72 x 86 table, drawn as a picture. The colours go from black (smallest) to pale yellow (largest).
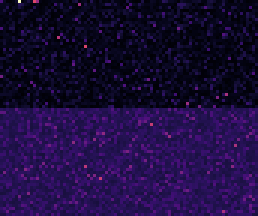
Seam: horizontal, 50% of the way down, the bottom part higher. Histogram: skewed, a long tail of high values. Average level on the scale: 10%.
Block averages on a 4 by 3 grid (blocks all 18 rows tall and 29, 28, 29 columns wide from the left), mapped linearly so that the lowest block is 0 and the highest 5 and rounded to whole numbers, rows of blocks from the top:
0 0 0
0 0 0
5 5 5
5 5 5
